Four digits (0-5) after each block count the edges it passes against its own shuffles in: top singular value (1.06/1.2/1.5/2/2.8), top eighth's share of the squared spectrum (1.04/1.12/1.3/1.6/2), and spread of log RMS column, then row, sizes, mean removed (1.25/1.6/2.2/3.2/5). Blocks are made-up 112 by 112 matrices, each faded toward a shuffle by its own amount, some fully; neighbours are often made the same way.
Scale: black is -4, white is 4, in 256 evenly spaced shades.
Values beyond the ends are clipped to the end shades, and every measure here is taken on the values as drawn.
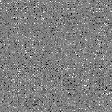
4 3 2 2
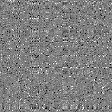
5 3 2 2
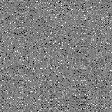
4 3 1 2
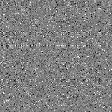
4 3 1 2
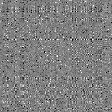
5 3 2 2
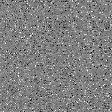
4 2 1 1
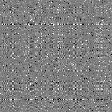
5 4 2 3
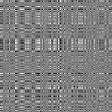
5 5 4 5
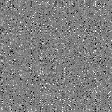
4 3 2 1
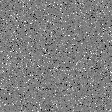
0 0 0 0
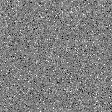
2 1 0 0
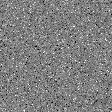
1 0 0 0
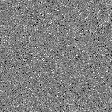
3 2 0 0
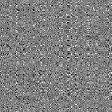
5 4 3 3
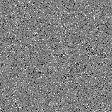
3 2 0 1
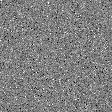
0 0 0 0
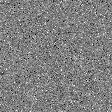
0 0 0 0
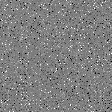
3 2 0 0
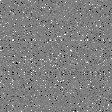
4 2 1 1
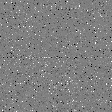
3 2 0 0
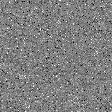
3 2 0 0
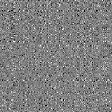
4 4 3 3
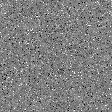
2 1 0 0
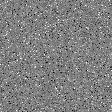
1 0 0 0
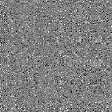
4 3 2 2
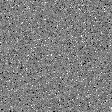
2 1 0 0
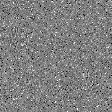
3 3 1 1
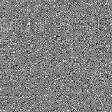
4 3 2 2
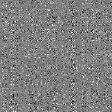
2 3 3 3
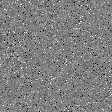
0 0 0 0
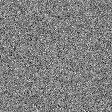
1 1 0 0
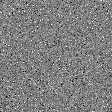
0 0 0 0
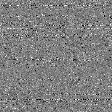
2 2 0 3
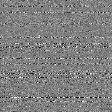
3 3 0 4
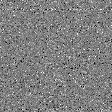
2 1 0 2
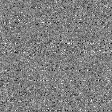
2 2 0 3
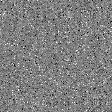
3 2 0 0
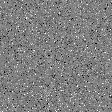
0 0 0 0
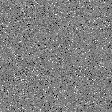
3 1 0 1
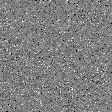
2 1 0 0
